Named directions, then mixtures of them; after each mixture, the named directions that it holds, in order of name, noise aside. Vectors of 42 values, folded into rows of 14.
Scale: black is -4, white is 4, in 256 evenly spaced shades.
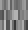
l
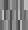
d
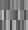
d, l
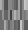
d, l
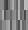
d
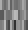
l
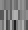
l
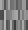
l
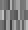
d, l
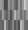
d, l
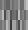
d, l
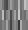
d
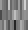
d, l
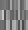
d, l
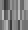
d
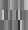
d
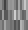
d, l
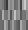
d, l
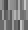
d, l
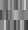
d, l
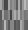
d, l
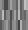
d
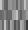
d, l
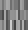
d, l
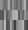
l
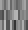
l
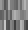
d, l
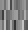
l
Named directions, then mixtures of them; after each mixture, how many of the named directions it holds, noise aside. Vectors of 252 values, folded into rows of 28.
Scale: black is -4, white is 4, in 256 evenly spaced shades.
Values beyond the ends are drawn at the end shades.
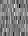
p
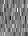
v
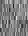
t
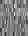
two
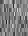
three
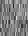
one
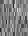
three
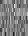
two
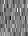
one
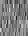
one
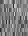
three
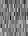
three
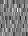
two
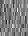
two
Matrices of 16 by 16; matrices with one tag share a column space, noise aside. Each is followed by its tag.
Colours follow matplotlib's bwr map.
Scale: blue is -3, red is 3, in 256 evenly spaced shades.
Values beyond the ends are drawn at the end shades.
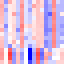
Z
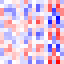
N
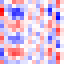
N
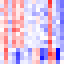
Z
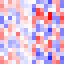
N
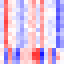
Z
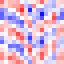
N
